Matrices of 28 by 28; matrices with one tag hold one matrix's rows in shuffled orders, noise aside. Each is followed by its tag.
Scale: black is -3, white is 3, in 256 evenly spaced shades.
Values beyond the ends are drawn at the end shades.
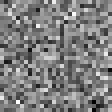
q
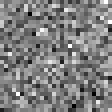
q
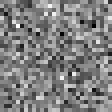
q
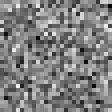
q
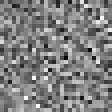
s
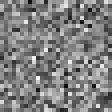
s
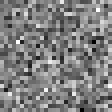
q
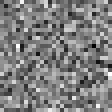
q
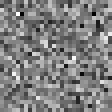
q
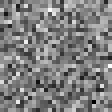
q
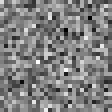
s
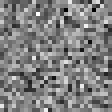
s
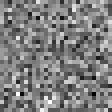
q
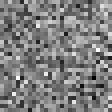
q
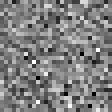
s
